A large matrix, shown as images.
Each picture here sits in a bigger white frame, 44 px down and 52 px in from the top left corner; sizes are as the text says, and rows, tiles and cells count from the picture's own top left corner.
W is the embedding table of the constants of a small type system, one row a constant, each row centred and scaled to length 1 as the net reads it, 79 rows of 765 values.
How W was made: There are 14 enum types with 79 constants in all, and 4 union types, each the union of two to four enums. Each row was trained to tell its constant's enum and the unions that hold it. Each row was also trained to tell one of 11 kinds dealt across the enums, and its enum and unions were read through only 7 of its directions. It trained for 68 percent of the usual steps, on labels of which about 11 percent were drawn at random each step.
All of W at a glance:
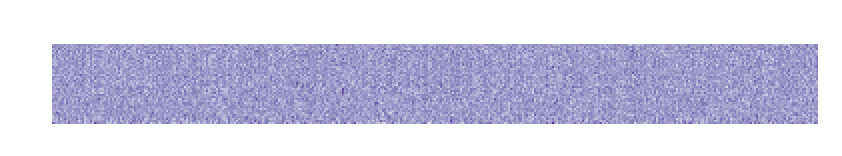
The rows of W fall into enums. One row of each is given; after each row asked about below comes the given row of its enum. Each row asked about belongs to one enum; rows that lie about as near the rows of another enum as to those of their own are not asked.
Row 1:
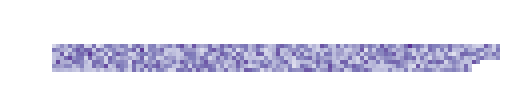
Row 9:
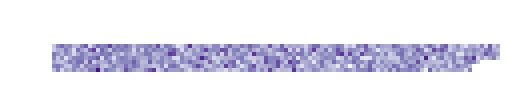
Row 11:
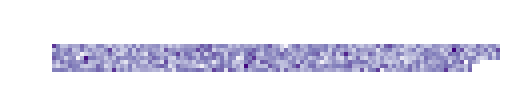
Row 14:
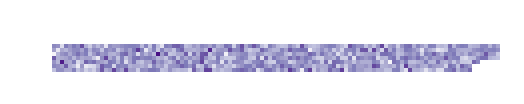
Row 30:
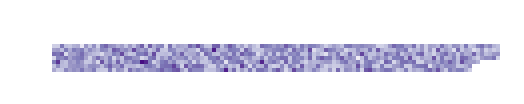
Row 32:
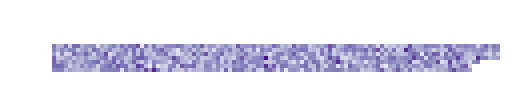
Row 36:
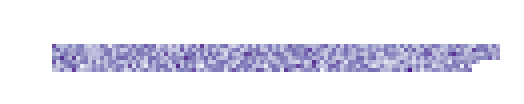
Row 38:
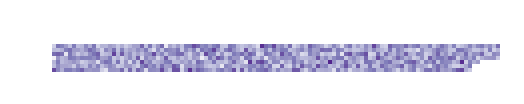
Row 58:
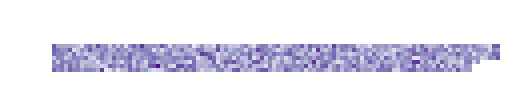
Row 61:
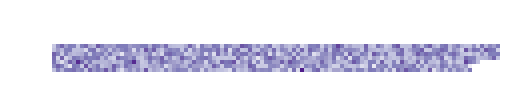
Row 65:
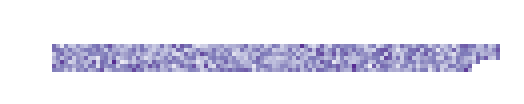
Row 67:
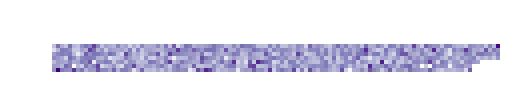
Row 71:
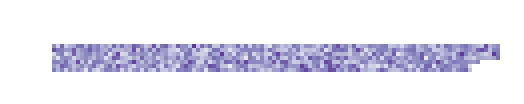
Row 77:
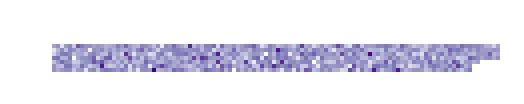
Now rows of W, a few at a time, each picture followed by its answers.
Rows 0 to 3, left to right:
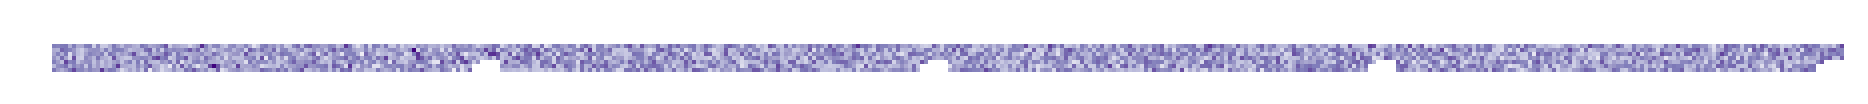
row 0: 58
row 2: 61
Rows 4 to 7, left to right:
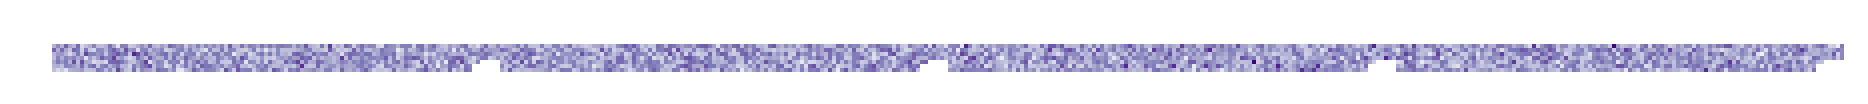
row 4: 1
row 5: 1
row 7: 11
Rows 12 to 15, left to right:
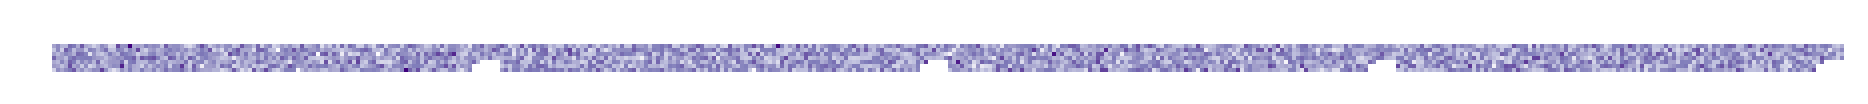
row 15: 77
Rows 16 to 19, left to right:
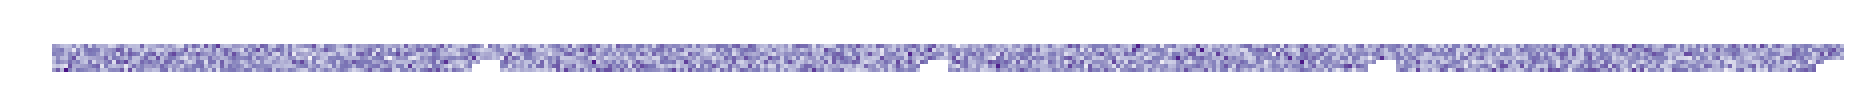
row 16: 38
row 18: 65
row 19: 14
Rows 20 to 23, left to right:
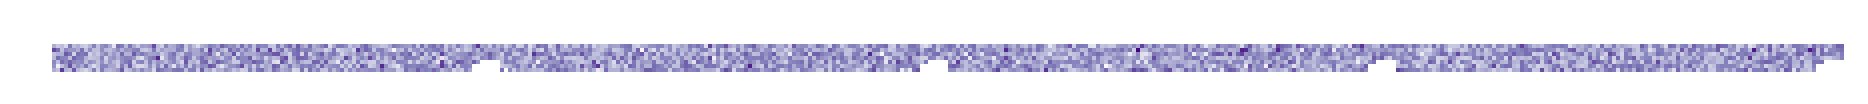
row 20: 36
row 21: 65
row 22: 14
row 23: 67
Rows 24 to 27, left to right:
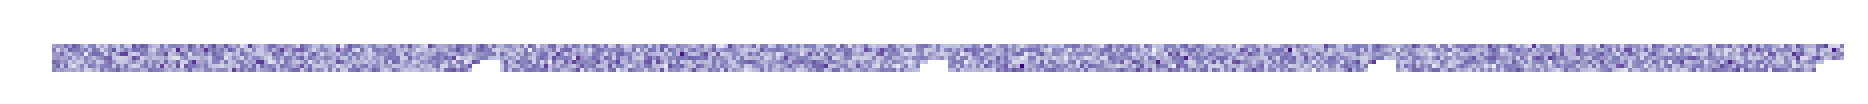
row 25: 9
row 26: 77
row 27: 61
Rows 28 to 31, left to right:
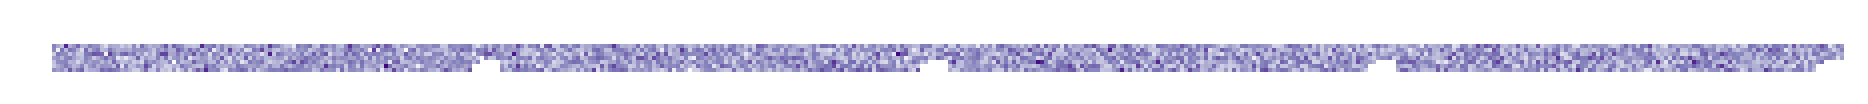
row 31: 36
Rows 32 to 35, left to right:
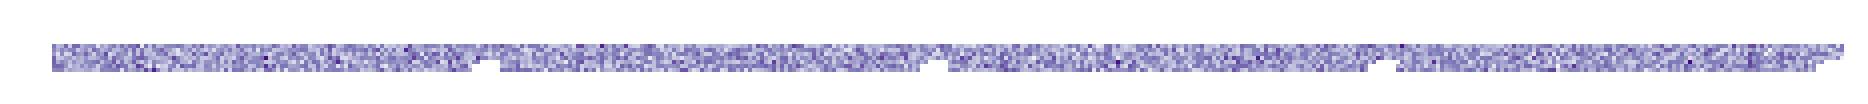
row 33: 58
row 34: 65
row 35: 38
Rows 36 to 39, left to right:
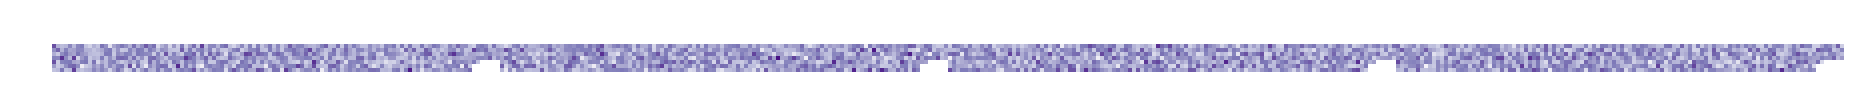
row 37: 36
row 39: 36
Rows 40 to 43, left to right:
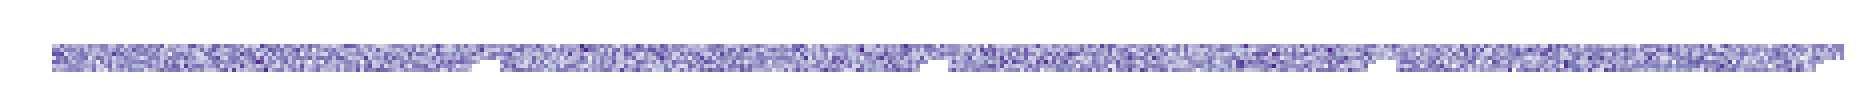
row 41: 58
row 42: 38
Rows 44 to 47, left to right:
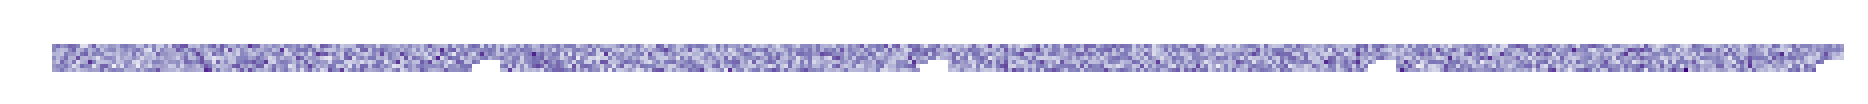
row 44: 14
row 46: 77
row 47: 14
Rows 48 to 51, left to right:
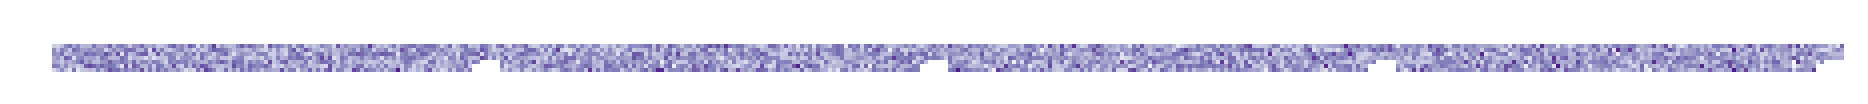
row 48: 1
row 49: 1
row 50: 58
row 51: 38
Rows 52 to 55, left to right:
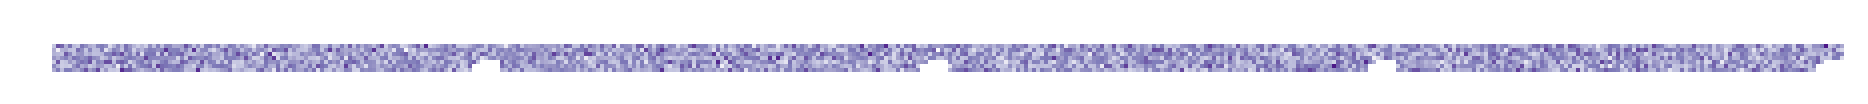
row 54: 61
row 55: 61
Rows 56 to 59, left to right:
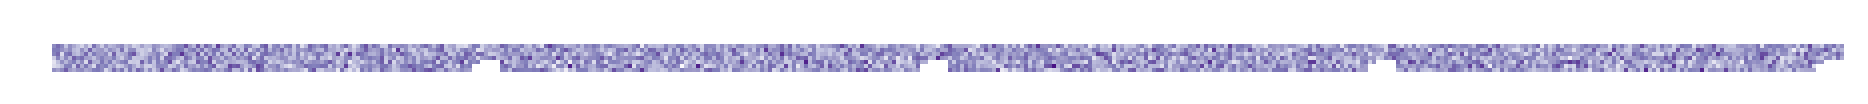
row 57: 61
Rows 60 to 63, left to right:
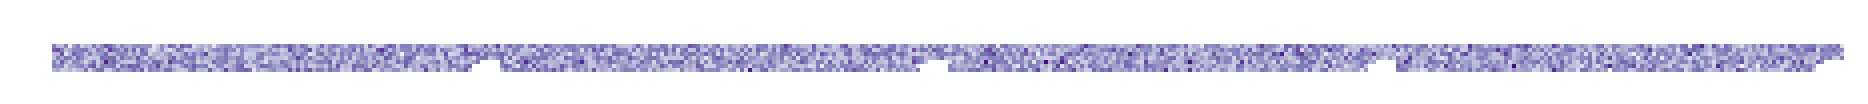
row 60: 1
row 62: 38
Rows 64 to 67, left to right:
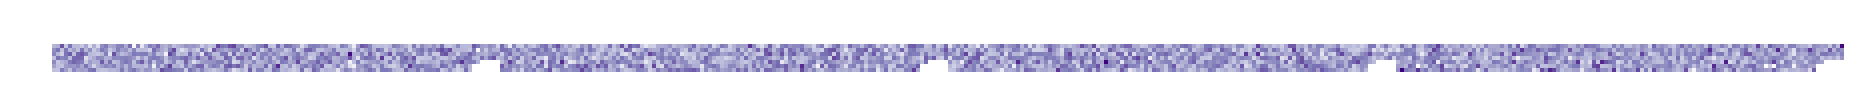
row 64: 30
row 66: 30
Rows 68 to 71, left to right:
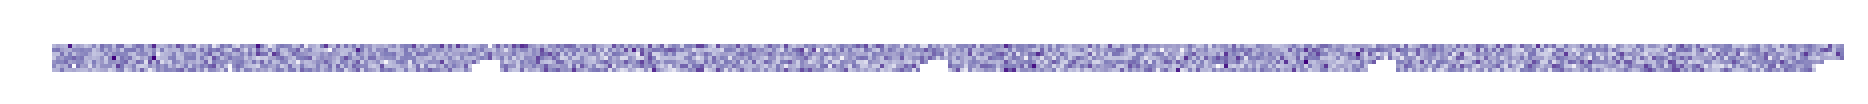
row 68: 36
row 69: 14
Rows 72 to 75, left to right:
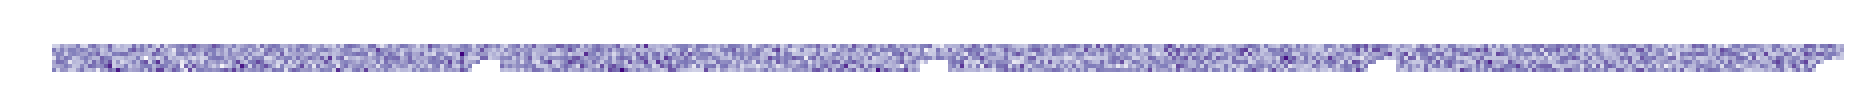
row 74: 77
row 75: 77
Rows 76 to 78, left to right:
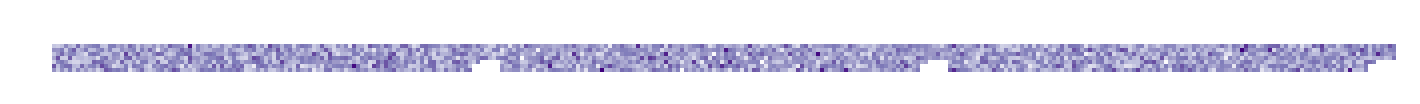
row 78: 67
